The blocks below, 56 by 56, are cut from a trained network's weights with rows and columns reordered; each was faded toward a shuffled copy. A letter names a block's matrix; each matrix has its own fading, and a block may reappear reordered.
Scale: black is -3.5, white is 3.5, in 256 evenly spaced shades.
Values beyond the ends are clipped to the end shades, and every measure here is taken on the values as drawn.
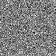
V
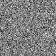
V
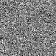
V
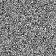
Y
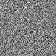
Y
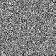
V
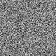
Y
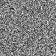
Y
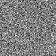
V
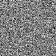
V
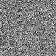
Y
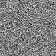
Y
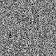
Y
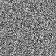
Y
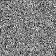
V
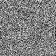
V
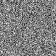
V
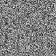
Y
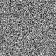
Y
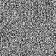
Y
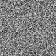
Y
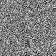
V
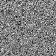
V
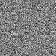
Y
